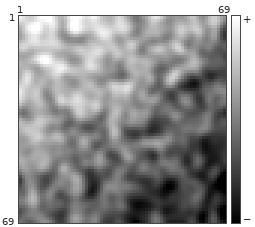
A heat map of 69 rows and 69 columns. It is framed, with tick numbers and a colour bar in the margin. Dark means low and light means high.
The field is mottled with small blotches. The halves do not mirror each other. The field climbs toward the top left. The ninth with the highest average is the top left.
